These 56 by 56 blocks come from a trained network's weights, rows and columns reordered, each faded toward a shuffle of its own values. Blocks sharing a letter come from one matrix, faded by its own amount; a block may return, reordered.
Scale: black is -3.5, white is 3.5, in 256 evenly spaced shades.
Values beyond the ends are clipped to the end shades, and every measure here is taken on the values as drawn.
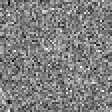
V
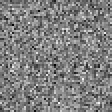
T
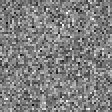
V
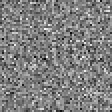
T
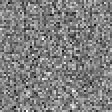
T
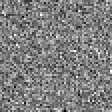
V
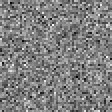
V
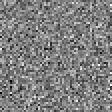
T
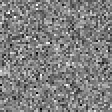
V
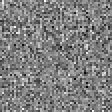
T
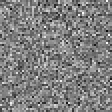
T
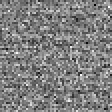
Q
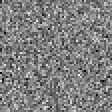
V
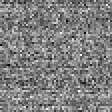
Q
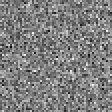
V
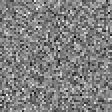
V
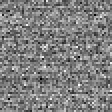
Q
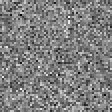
T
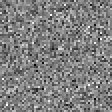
V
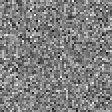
V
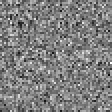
T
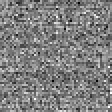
Q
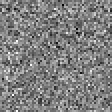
T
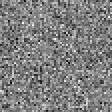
V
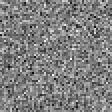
V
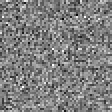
V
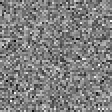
V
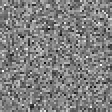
V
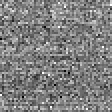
Q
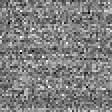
Q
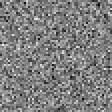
V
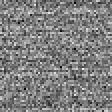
Q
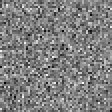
T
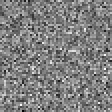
T
